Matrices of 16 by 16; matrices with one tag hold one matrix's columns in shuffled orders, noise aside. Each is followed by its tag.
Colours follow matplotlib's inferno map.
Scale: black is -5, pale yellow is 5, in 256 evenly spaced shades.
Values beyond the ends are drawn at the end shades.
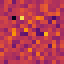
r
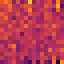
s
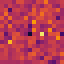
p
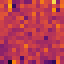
s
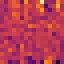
s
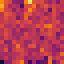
s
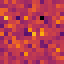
r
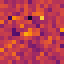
r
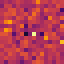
p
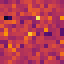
r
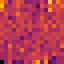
s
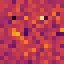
r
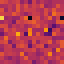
r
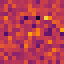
r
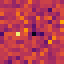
p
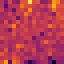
s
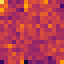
s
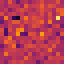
r
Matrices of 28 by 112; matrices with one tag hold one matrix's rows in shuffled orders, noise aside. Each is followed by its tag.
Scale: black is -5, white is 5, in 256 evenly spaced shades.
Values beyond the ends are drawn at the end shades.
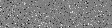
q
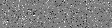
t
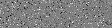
q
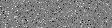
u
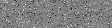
t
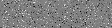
t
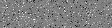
t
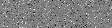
t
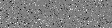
q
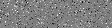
u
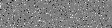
q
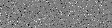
q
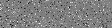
q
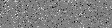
u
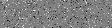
t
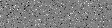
q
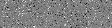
t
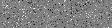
t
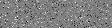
u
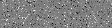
t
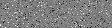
u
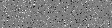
t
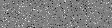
t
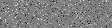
u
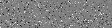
q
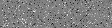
t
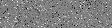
u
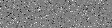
q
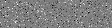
u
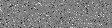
q
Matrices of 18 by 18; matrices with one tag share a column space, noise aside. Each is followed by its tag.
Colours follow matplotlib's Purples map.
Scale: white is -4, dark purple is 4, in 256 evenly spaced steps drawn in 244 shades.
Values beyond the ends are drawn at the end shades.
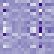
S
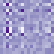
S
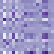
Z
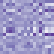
S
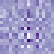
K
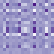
S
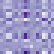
Z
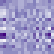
K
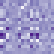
K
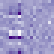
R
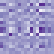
S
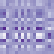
K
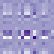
R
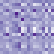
S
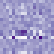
R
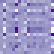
S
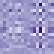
S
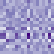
K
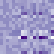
R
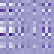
S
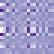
S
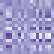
K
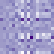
Z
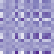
Z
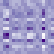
K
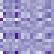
Z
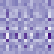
K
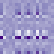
R
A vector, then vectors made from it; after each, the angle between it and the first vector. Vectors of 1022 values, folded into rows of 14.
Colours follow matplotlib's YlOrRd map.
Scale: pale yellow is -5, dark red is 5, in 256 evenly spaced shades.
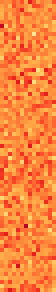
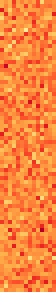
orthogonal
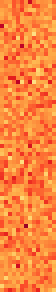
nearly parallel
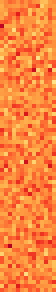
partly aligned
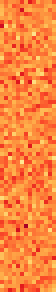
nearly parallel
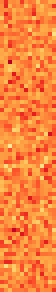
orthogonal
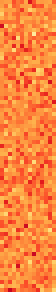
nearly parallel
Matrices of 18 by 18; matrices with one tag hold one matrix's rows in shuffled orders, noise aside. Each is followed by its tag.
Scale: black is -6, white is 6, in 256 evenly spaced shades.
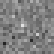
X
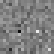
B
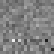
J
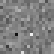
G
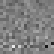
J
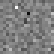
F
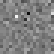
F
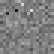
G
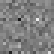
B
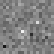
X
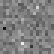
X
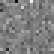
G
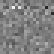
J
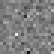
F
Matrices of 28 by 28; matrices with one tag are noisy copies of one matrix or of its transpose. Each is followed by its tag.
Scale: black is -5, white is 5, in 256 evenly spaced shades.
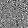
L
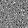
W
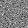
W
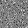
W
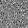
W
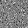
W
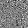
L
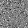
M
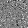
L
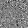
L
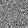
W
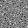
W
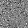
M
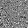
L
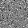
M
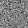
M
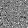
L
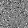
M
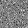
W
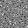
W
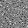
W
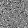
M
